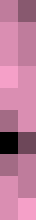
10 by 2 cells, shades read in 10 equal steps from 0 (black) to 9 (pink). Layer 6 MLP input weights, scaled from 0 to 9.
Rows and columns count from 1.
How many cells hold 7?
5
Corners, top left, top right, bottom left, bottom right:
7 5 8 9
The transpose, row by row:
7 8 8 9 8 6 0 6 8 8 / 5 7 7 8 8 8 4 7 7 9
